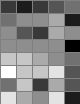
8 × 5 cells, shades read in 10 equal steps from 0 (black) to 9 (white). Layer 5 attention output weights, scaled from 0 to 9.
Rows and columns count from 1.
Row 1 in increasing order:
1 2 2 3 4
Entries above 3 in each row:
1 4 3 4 5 4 3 4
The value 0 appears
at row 4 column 5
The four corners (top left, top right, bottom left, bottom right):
2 4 8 1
